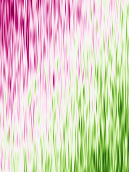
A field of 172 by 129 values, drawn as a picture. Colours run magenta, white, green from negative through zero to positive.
The field climbs toward the bottom right. The top left is the ninth with the lowest average. The grain runs up and down. The ninth with the highest average is the bottom right.
